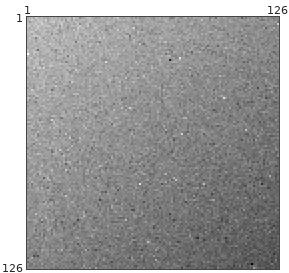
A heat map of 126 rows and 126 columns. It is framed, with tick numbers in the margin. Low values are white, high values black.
The bottom right is the ninth with the highest average. The ninth with the lowest average is the top left. There is an overall slope up to the bottom right. Neither half mirrors the other.
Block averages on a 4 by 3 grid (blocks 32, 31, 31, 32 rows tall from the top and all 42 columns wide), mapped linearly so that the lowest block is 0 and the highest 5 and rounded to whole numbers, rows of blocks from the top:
0 1 2
1 2 3
2 3 4
3 4 5
